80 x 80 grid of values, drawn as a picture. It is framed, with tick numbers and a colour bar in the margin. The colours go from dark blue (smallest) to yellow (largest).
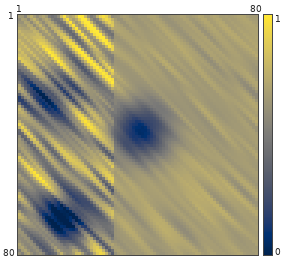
Odd rows or columns: none. Seam: vertical, 40% of the way across, the right part calmer. Histogram: skewed, a long tail of low values. Dips: three. Mirror symmetry: none.
